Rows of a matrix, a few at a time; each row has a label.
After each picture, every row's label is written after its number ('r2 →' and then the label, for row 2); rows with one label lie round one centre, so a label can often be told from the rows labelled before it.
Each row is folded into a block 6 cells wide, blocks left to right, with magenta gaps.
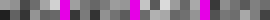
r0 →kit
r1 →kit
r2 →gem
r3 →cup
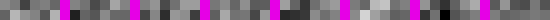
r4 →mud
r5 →kit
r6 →kit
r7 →mud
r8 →kit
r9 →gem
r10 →kit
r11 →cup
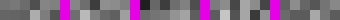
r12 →cup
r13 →mud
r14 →cup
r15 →mud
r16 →cup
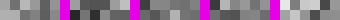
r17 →gem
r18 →kit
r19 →cup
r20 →cup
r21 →gem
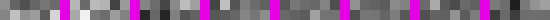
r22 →mud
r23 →gem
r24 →kit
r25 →cup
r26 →cup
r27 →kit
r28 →cup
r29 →kit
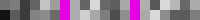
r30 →kit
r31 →gem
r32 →gem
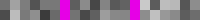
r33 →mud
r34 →cup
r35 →gem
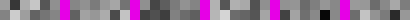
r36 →gem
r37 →mud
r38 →kit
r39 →gem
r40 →mud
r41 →mud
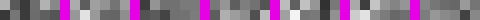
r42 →kit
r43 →gem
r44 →cup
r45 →mud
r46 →gem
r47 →gem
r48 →mud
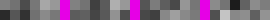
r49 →kit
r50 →kit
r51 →cup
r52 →mud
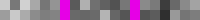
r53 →gem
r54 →cup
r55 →kit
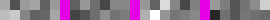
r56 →gem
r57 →cup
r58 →gem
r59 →kit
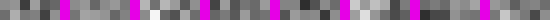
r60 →mud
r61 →mud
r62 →gem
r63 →cup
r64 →mud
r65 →gem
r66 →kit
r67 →mud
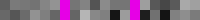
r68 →cup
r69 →mud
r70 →kit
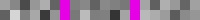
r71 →mud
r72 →mud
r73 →gem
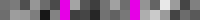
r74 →mud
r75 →kit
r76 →gem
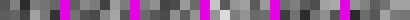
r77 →cup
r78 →cup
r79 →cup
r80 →gem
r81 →kit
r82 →kit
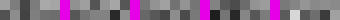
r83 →kit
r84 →mud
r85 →cup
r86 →kit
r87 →mud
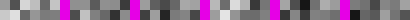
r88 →gem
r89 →mud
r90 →kit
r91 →gem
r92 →kit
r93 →kit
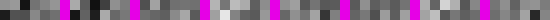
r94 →kit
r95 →kit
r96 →cup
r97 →gem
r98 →mud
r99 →cup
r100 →gem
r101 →mud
